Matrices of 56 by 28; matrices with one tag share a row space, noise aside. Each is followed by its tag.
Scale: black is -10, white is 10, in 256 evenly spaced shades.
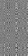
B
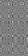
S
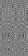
S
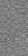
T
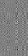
B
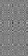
S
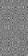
S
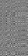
T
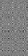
S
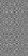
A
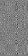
B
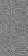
T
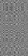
A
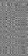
T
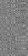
T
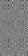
S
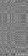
T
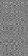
A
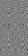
S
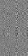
B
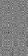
S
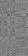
T
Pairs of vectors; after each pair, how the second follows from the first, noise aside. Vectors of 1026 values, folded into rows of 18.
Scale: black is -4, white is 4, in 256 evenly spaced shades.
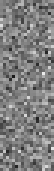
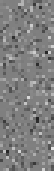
partly zeroed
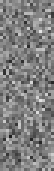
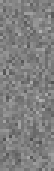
shrunk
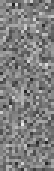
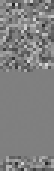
partly zeroed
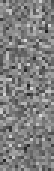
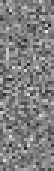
sign-scrambled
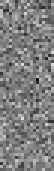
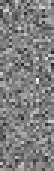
negated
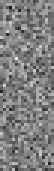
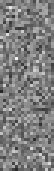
sign-scrambled
